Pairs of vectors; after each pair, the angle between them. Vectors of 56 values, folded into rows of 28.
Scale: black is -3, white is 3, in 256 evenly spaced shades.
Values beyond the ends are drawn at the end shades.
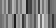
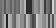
partly aligned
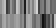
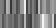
nearly opposite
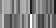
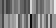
nearly opposite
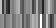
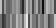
partly aligned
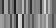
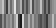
nearly opposite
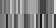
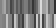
nearly opposite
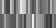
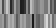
nearly opposite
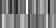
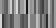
nearly opposite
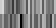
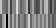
orthogonal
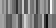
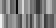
partly aligned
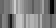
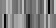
orthogonal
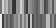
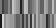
nearly opposite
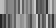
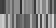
nearly opposite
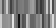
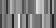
nearly opposite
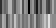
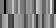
orthogonal
